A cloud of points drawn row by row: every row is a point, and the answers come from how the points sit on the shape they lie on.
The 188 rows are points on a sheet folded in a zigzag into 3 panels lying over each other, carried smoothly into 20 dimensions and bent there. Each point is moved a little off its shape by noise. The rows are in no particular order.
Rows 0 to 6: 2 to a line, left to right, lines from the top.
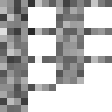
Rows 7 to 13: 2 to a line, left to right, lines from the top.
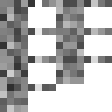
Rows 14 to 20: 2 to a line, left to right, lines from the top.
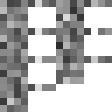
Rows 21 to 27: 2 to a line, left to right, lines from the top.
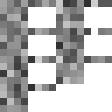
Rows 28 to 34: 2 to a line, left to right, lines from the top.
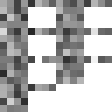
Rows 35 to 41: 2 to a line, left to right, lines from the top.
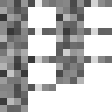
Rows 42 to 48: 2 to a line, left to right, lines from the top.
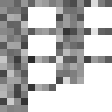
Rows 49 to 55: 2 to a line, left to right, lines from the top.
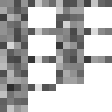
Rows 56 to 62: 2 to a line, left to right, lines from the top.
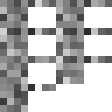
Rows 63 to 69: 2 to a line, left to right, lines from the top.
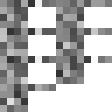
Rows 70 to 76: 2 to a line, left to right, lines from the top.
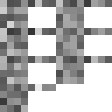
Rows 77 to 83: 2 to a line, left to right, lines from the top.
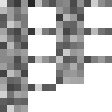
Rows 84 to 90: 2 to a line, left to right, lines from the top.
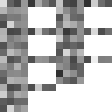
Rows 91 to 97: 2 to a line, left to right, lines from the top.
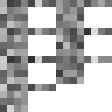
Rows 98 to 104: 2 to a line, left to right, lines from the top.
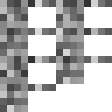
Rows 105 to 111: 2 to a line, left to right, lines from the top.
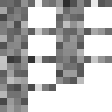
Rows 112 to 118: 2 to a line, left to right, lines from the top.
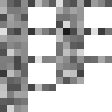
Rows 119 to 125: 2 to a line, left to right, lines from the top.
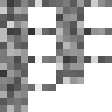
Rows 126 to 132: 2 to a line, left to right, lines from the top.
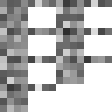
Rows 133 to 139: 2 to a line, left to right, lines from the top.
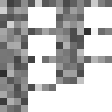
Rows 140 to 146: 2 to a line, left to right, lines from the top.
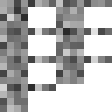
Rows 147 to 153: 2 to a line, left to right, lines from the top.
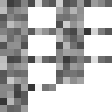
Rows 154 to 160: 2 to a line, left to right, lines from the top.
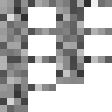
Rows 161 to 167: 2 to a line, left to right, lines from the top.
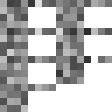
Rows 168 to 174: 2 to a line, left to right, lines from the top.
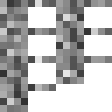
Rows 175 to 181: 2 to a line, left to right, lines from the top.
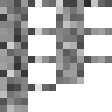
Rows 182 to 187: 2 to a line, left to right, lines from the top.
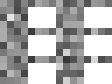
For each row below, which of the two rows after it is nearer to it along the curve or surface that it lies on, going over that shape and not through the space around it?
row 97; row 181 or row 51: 181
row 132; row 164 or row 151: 151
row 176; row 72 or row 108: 72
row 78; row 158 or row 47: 158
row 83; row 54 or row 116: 54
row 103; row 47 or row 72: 47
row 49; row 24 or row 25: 24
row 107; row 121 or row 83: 83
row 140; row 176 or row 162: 176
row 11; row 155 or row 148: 155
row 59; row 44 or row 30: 30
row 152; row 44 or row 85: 44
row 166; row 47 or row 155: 155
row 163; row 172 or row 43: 43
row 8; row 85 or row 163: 163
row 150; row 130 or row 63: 63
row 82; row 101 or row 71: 101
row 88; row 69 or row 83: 83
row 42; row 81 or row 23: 23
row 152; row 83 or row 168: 83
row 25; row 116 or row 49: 116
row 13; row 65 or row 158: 158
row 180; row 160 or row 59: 160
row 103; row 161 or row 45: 45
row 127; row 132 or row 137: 132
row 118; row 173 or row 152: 152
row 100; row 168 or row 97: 97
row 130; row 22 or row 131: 131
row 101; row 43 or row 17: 43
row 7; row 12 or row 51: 51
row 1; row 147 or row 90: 90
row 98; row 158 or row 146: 146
